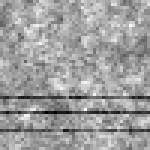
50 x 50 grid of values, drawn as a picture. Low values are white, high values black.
Most values sit low, with a long tail of high ones. Streaks run across, left to right. Rows 33, 38 and 44 stand out from the rest. Overall the values sit about 40% of the way up the scale.
